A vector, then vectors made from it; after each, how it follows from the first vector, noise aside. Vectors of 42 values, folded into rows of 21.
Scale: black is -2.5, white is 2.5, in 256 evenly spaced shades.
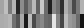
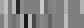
partly zeroed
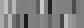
partly zeroed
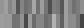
shrunk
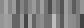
shrunk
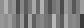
shrunk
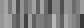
shrunk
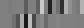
partly zeroed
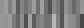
shrunk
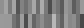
shrunk
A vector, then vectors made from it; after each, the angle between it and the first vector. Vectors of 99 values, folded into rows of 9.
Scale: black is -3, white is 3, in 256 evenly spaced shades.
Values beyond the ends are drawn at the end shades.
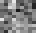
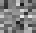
orthogonal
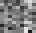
orthogonal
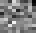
partly aligned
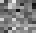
nearly parallel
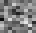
orthogonal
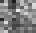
nearly opposite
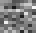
partly opposed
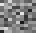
orthogonal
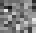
orthogonal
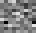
partly aligned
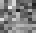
nearly parallel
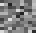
partly opposed
